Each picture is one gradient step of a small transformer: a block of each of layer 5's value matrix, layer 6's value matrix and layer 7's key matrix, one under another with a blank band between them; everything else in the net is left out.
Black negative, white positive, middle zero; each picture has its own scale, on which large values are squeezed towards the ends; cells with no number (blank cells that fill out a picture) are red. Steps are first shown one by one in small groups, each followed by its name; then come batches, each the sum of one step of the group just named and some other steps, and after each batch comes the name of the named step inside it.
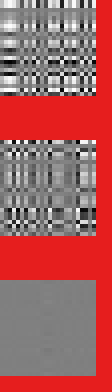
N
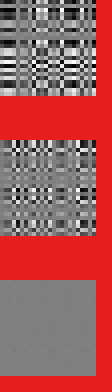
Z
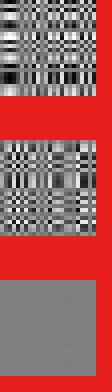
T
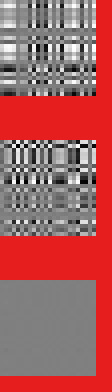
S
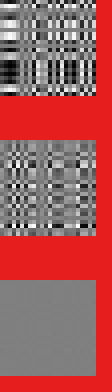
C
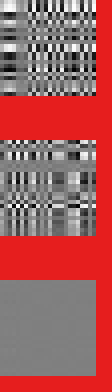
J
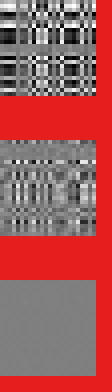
Z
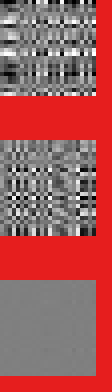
T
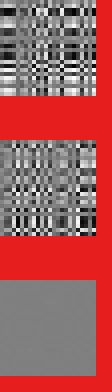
Z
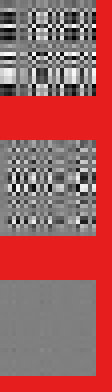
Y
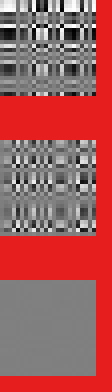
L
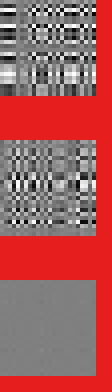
Y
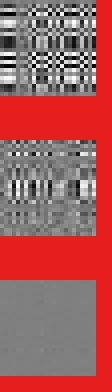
Y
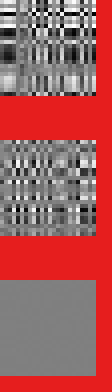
L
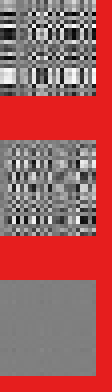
Y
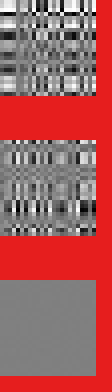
L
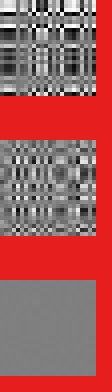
L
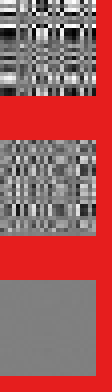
L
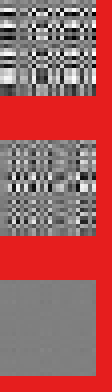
Y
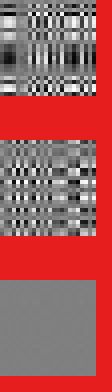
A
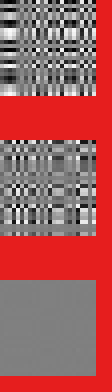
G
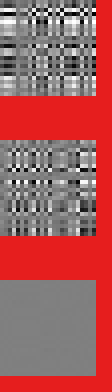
A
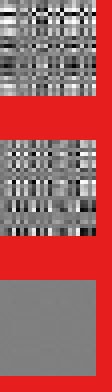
G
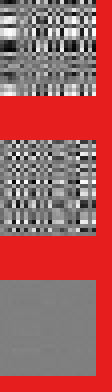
G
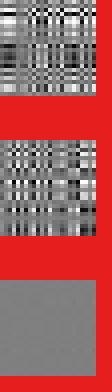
A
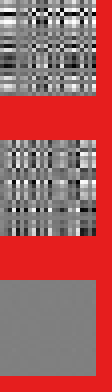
A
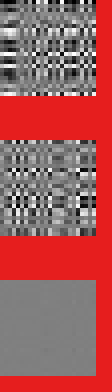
G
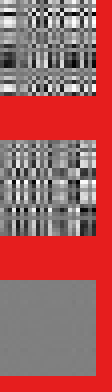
A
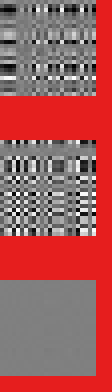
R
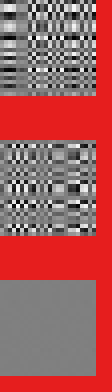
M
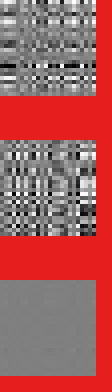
R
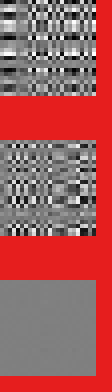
M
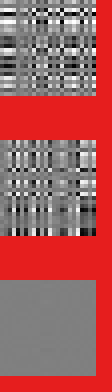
R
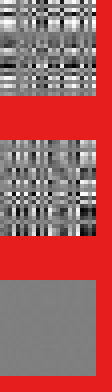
R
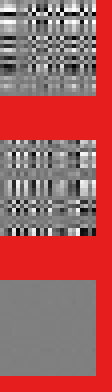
M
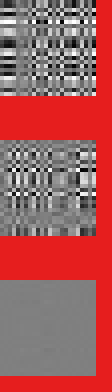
R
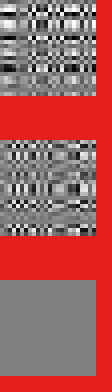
M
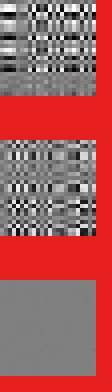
M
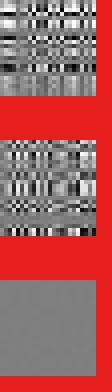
M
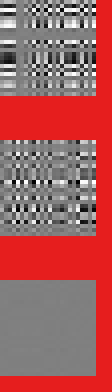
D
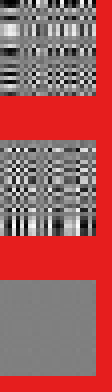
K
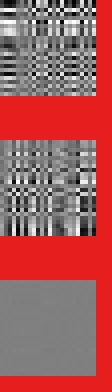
K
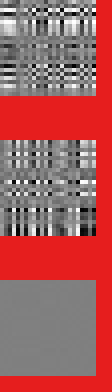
K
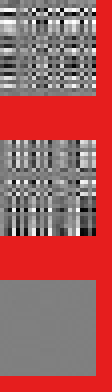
K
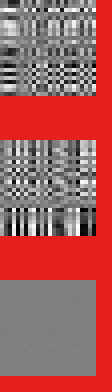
K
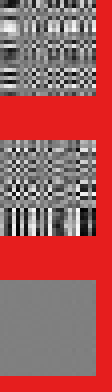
K
